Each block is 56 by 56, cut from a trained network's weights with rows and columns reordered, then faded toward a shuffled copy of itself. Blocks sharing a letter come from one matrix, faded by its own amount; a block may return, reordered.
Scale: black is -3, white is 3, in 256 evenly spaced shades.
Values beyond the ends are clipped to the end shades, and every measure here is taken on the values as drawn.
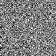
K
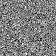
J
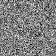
J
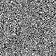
J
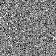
J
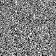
J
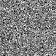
J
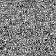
K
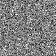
J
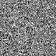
J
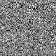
K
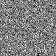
J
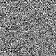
K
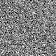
J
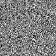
K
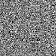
K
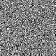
K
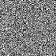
K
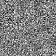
J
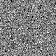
J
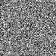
J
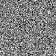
J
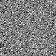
K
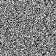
J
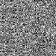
K
